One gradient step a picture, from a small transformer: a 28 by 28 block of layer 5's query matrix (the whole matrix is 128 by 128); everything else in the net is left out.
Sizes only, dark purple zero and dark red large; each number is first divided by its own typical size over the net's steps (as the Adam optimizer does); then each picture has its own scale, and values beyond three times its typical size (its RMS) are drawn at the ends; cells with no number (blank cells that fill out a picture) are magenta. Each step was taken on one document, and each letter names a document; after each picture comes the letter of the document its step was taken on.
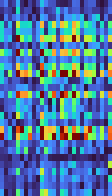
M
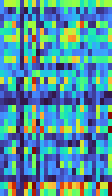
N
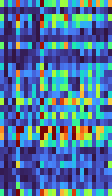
M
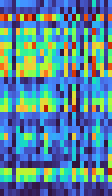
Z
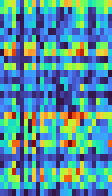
N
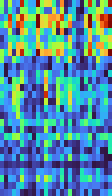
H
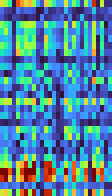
Z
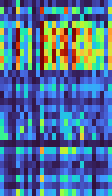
M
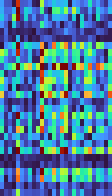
M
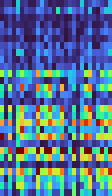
H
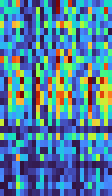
H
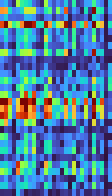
Z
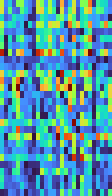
H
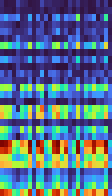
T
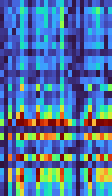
H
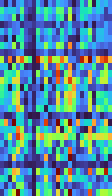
H
